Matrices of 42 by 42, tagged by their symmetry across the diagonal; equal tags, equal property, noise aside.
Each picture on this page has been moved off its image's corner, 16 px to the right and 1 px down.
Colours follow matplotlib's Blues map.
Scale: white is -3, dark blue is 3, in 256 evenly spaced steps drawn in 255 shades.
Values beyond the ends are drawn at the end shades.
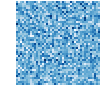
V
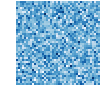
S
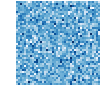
S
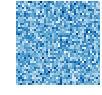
S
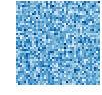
V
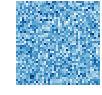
S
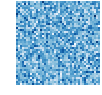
S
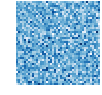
V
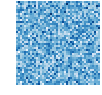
V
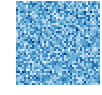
V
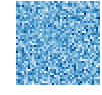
V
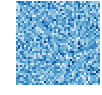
V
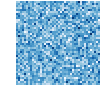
S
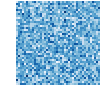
S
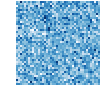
V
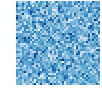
V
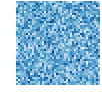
S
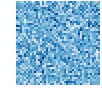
V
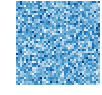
S
